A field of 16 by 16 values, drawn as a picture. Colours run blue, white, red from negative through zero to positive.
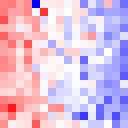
Values rise toward the left. The values follow a bell shape. No row or column stands out.
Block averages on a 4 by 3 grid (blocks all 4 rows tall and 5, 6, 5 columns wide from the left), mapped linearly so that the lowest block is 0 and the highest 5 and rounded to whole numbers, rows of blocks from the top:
431
521
420
520
